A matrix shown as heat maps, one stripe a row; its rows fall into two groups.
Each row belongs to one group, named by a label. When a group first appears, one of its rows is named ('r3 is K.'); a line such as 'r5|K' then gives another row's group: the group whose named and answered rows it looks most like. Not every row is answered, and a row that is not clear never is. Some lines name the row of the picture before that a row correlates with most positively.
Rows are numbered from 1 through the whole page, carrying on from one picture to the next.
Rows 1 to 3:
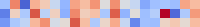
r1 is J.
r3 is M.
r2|J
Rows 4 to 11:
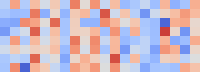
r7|J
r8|J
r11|J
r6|M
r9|J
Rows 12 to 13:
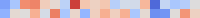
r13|M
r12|M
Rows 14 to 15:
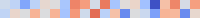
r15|J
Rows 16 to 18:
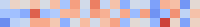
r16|J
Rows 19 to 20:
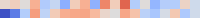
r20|M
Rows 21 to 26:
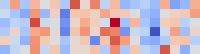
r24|J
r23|J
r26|J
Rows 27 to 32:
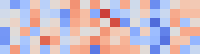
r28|M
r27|M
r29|J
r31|M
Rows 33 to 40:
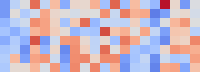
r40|J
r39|J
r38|M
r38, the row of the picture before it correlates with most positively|28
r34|M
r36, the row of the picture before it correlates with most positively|31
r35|M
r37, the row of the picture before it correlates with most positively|27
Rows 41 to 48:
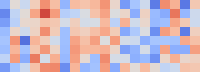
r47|M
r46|J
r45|J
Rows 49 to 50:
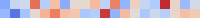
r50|M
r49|J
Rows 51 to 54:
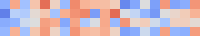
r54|J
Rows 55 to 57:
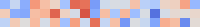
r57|J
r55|M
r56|M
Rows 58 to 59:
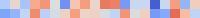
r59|M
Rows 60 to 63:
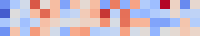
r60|J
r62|M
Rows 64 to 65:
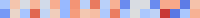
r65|J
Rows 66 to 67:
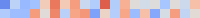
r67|M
